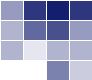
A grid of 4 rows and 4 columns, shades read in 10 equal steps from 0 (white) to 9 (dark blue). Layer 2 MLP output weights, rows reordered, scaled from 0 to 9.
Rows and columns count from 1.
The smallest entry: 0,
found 2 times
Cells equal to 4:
2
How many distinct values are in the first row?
3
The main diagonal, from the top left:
4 6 3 2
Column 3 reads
9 7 3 5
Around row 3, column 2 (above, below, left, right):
6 0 3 3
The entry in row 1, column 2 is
8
